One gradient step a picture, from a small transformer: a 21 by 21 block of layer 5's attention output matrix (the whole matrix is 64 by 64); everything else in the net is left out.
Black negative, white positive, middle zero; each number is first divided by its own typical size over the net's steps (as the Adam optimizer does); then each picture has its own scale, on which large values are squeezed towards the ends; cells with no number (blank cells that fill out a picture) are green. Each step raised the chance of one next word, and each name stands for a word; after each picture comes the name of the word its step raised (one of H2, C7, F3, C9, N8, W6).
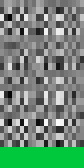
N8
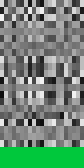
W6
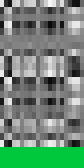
W6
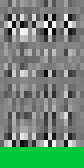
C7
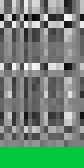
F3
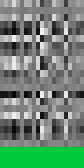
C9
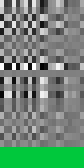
F3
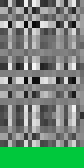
W6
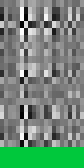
C7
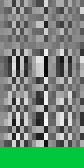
N8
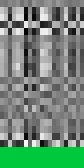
C7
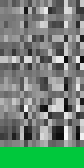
C9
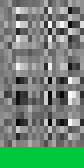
N8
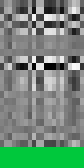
F3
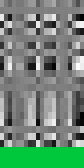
N8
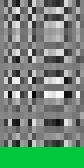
W6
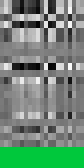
F3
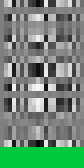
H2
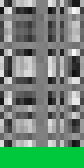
W6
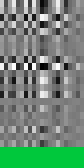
F3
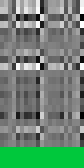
F3
